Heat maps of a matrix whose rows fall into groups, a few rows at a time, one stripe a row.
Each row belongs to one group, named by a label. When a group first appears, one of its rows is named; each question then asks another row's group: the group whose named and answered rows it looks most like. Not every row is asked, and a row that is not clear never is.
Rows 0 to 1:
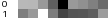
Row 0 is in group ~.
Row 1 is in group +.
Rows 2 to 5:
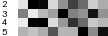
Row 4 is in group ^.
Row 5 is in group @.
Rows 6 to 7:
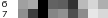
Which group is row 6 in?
^
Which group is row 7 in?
^
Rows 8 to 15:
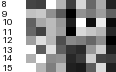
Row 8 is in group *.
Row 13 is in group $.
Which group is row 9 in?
~
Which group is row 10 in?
*
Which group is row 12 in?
@
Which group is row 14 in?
~
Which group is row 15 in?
$
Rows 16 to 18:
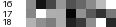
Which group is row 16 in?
^
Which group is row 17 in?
~
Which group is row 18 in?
$
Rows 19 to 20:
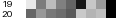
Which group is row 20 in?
*
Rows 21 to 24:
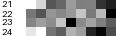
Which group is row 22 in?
*
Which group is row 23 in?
~
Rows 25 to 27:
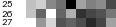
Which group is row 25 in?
~
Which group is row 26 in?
+
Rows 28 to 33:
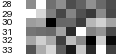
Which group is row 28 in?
~
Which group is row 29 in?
@
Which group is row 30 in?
^
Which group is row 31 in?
*
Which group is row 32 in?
@
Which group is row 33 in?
*
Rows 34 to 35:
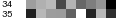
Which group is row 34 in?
@
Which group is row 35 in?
*
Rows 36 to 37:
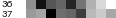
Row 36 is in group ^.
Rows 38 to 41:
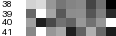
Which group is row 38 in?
@
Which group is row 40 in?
^
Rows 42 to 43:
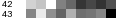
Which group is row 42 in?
+
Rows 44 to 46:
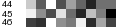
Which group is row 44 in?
+
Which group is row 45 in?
$
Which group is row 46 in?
*
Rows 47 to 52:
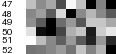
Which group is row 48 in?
~
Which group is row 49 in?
^
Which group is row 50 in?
^
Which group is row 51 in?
@
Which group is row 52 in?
*
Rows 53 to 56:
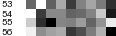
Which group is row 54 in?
$
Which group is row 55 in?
^
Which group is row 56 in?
$
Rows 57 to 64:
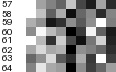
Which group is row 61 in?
$
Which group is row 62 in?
~
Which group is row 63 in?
*
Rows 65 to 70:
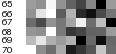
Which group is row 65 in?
+
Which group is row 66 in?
+
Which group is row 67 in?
*
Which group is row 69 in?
+
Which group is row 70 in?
$
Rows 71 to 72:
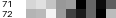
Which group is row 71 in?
+
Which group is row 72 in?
+
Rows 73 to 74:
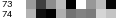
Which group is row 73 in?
*
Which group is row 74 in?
^
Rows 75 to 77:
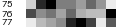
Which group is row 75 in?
^
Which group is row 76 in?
*
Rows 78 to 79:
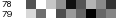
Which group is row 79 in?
+
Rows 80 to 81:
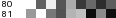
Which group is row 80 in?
+
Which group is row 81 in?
@
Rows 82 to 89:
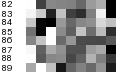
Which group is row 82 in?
$
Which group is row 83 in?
$
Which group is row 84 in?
^
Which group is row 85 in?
*
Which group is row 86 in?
+
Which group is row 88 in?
$
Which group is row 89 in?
@
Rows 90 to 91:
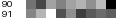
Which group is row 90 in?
*
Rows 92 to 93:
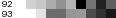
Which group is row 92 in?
+
